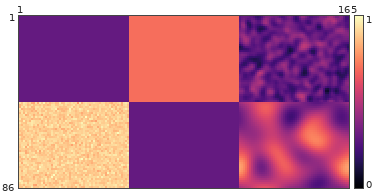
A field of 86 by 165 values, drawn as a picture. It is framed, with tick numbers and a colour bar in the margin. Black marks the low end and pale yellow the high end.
It is made of 2 by 3 panels. Panel 1,1: low, flat. Panel 1,2: high, flat. Panel 1,3: low, blotchy. Panel 2,1: very high, fine-grained, faint in contrast. Panel 2,2: low, flat. Panel 2,3: middling, smooth, strong in contrast.
